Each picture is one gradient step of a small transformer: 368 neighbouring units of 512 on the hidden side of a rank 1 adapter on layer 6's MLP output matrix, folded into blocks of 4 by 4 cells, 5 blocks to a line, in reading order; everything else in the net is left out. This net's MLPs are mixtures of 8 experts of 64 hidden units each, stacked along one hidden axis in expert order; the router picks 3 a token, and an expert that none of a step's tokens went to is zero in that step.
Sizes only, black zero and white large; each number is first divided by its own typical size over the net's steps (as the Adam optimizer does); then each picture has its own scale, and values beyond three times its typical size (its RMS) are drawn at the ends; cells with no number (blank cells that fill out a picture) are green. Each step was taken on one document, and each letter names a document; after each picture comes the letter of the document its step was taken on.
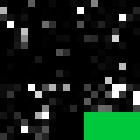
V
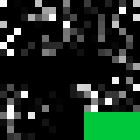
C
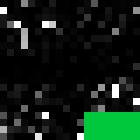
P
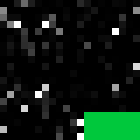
P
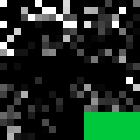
C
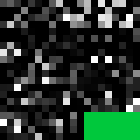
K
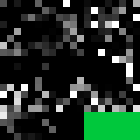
C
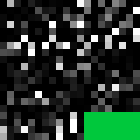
K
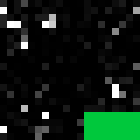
P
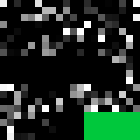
C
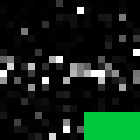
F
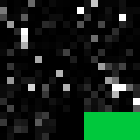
V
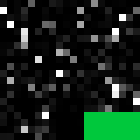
V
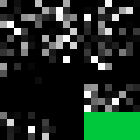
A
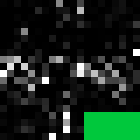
F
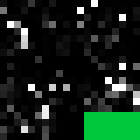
V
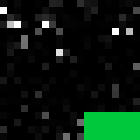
P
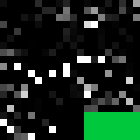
C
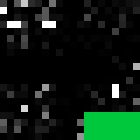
P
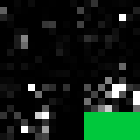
V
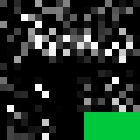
A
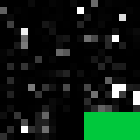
V
